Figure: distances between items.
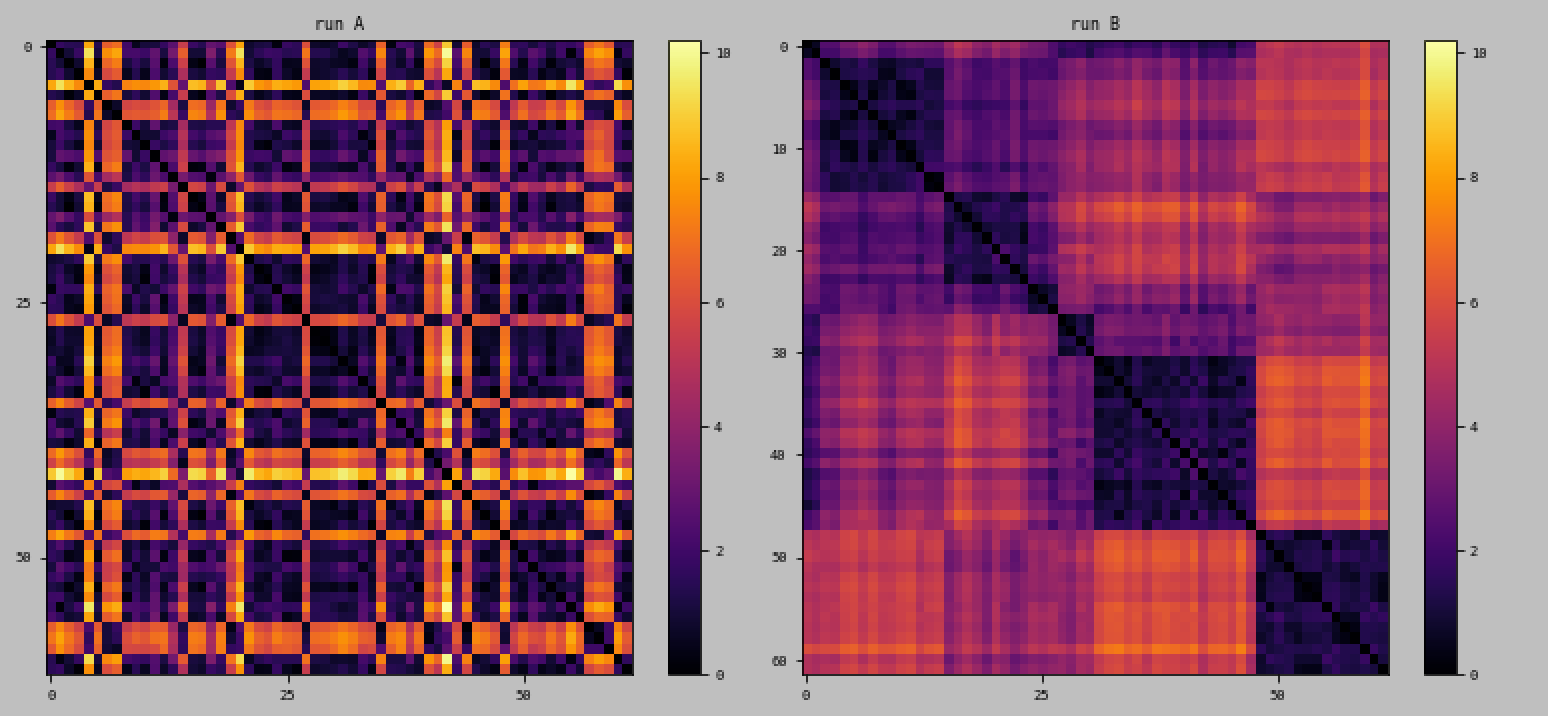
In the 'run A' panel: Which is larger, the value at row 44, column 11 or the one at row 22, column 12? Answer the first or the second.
the first
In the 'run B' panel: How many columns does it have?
62
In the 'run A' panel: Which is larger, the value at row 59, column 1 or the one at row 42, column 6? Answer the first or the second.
the first
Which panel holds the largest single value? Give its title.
run A
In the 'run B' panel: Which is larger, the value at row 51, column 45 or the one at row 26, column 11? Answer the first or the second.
the first
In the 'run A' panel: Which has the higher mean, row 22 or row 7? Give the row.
7
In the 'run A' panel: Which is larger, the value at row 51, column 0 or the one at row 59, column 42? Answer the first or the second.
the second
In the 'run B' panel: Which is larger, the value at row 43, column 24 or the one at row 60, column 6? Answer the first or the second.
the second
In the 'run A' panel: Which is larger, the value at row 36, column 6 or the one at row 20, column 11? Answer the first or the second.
the second
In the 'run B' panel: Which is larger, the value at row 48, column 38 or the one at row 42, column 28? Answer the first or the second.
the first
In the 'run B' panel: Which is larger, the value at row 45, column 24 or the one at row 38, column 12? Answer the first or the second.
the second
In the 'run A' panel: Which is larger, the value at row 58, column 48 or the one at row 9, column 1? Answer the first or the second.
the second
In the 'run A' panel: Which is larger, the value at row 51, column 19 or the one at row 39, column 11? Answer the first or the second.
the first
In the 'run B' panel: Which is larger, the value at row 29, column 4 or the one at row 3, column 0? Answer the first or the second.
the first
